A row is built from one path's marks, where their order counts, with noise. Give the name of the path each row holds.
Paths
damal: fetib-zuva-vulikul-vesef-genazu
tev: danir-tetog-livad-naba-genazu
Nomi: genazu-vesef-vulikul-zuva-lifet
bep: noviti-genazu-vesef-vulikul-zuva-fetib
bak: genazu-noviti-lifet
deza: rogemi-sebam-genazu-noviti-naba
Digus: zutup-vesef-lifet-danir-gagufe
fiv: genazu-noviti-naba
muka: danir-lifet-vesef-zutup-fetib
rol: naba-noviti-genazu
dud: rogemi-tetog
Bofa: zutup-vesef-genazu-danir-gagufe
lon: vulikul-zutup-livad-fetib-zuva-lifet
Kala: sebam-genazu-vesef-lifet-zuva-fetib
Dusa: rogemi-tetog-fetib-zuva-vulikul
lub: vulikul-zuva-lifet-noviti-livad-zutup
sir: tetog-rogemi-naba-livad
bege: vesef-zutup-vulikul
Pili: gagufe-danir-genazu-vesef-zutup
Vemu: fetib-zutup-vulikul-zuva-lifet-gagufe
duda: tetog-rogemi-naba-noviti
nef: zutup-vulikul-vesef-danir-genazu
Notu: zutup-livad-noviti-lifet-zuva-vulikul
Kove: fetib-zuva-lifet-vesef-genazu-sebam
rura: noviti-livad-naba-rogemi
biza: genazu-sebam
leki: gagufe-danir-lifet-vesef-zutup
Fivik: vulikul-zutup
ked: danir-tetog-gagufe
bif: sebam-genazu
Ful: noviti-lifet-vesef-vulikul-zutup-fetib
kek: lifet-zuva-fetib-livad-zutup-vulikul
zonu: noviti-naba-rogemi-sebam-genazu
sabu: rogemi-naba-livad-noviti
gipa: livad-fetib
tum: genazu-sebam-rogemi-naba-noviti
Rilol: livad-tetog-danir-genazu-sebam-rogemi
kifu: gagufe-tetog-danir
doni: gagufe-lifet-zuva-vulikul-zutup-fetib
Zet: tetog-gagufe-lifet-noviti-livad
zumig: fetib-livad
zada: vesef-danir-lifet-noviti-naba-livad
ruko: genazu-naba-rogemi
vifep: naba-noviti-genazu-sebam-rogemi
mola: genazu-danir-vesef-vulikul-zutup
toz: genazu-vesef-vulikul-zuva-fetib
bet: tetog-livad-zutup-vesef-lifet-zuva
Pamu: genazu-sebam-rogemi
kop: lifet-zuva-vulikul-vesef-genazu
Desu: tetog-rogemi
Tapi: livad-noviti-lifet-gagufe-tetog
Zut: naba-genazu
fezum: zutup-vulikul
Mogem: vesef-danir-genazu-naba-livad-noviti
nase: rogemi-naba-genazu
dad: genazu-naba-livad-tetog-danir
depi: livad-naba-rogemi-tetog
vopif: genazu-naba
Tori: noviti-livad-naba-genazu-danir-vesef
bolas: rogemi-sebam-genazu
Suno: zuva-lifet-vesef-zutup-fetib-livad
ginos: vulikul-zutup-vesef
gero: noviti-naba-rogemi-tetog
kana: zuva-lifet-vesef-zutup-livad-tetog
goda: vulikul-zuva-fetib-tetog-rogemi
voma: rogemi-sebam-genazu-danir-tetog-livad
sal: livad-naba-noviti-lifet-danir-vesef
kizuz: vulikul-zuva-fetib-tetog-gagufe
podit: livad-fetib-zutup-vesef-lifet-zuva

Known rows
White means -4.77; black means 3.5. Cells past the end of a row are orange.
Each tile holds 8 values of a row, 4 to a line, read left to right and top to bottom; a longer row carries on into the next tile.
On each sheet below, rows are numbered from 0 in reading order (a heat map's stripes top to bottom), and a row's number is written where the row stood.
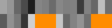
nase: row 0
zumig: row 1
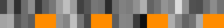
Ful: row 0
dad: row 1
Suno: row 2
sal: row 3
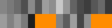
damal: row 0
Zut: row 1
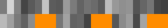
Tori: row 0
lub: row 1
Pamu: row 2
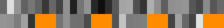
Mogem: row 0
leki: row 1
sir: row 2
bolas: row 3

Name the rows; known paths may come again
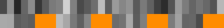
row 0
Ful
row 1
Tori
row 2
biza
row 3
lub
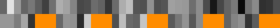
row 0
Mogem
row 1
tum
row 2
voma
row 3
Kala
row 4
doni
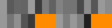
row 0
Kove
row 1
damal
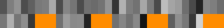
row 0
goda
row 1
kizuz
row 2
bege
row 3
nase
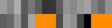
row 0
bif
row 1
kana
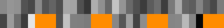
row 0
bolas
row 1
sir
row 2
Zut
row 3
toz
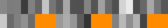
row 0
zumig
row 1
bep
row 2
Rilol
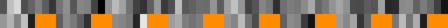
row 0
tev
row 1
kop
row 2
vifep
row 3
Tapi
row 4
dad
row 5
Suno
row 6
fiv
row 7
ked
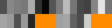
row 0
muka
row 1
rura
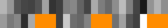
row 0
rol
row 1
dud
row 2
sabu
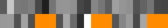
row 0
zada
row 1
deza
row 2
Pamu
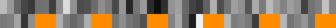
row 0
ruko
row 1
sal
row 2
leki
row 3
zonu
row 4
podit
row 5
gipa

